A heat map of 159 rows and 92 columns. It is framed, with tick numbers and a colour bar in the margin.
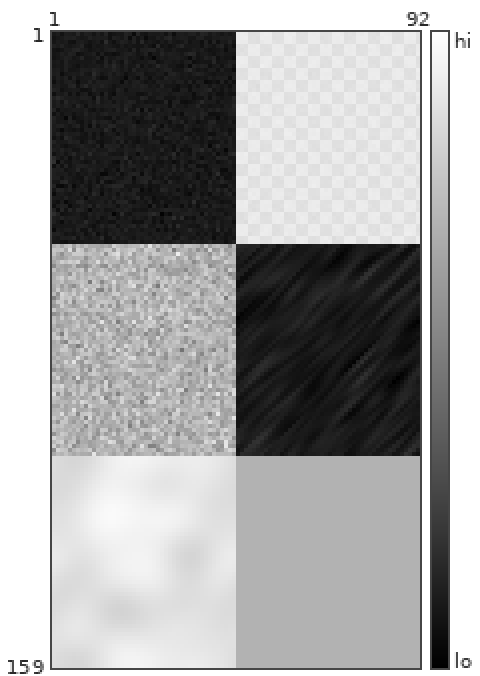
It is made of 3 by 2 panels. Panel 1,1: very low, fine-grained, faint in contrast. Panel 1,2: very high, checkered, faint in contrast. Panel 2,1: high, fine-grained. Panel 2,2: very low, slanting up to the right, faint in contrast. Panel 3,1: very high, smooth, faint in contrast. Panel 3,2: high, flat.
